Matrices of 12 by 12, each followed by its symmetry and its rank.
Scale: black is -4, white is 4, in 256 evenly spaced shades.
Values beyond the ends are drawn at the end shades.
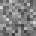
neither, full rank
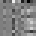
neither, rank two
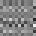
neither, rank two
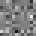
antisymmetric, rank two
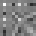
symmetric, rank two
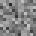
neither, full rank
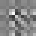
symmetric, rank two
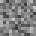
neither, full rank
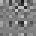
neither, rank two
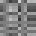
neither, rank one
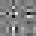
antisymmetric, rank two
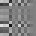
neither, rank one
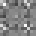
symmetric, rank two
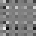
neither, rank one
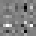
antisymmetric, rank two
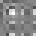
symmetric, rank two
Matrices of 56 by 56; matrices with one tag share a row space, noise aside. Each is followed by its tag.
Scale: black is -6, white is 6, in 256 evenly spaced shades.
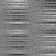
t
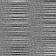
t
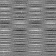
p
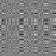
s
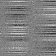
t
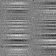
t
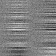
t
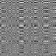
s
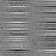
t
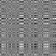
s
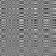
s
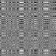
s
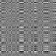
s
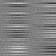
t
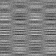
p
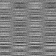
p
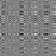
s
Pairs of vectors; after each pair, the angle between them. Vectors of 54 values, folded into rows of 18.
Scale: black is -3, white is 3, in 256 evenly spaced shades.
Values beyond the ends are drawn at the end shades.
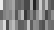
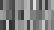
nearly opposite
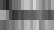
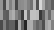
orthogonal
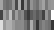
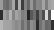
nearly parallel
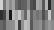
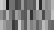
orthogonal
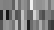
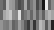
orthogonal
